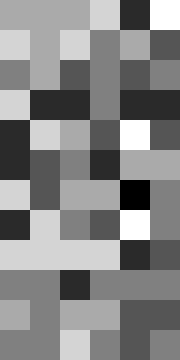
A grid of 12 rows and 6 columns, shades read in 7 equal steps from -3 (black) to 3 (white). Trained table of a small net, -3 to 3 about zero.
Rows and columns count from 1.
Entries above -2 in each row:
5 6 6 2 5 4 5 5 5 5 6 6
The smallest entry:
-3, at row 7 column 5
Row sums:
6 5 -1 -6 2 -3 0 2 5 -2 1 1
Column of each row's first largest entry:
6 1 2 1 5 5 1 5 1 1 1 3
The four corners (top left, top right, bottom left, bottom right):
1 3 0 0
